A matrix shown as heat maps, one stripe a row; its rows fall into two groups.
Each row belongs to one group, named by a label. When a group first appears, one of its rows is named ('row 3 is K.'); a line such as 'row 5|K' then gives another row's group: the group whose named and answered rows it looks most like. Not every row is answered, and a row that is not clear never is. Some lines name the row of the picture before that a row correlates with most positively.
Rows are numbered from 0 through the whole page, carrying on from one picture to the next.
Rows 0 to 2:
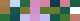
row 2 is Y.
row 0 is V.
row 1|Y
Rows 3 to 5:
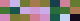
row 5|V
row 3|V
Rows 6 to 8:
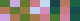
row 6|V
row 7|V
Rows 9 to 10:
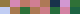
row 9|V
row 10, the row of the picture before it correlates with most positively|8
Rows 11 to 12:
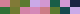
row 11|V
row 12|Y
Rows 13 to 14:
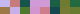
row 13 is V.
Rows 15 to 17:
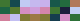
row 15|Y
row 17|V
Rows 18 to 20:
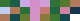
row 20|Y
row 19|V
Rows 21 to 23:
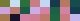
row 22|V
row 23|Y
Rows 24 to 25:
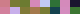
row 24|V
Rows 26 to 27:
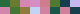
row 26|Y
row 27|V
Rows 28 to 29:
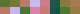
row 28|Y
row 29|V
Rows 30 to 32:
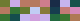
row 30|V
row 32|Y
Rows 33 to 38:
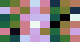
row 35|Y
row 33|Y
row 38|Y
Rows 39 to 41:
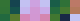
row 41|Y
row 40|Y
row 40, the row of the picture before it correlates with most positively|38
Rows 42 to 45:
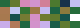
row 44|Y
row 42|Y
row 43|V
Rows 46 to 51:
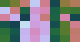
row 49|Y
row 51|Y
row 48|V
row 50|Y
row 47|V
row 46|Y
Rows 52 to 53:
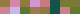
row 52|V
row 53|V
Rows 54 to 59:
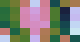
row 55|Y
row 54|Y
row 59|V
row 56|Y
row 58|Y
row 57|Y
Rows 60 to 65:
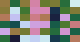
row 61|V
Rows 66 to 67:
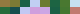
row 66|Y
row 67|Y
